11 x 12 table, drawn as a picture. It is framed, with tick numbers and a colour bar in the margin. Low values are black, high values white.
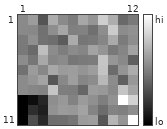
There are no regular stripes. The ninth with the lowest average is the bottom left. The halves do not mirror each other. The ninth with the highest average is the bottom right. An odd patch, lower than its surroundings, sits in the bottom left.
